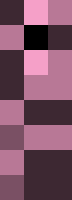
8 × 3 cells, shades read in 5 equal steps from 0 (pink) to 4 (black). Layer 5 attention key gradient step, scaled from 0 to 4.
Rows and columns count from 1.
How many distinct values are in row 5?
2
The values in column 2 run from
0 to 4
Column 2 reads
0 4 0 1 3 1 3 3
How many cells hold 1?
9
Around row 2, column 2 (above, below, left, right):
0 0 1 3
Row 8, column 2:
3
